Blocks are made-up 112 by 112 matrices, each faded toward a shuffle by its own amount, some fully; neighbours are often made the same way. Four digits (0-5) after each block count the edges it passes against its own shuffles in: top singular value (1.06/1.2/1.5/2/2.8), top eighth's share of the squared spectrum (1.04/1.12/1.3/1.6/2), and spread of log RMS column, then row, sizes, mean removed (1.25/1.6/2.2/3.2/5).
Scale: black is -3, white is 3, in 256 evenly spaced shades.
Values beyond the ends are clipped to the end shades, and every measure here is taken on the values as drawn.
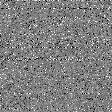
1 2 0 3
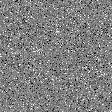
0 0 0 0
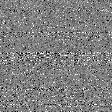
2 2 0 3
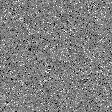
0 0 0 0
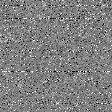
2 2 0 3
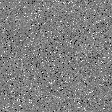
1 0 0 0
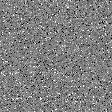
0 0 0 1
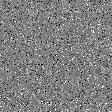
0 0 0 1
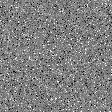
0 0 0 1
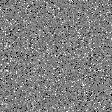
3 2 1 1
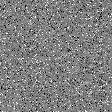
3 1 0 0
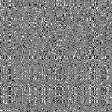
5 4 3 3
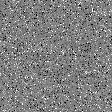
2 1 0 0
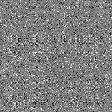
4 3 1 2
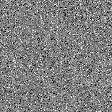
3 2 1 0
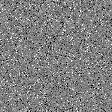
2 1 1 0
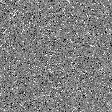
2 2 1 0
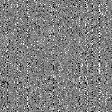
4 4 3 1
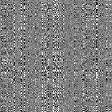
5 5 4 3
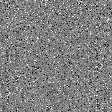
3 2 1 0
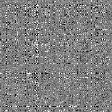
4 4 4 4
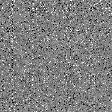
3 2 2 1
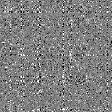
4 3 3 3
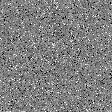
1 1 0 0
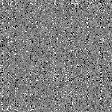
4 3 3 2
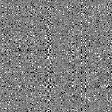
4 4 3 3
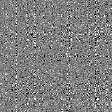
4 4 3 3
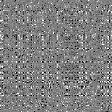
5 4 3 3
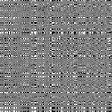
5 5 4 4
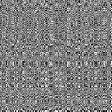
5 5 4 4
